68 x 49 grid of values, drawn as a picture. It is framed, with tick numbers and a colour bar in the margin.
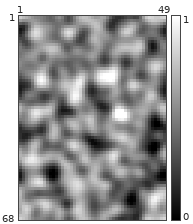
Grain: blotchy. Lone odd cells: none. Mirror symmetry: none. Ninth with the lowest average: bottom right. Seam: none. Average level on the scale: 50%.
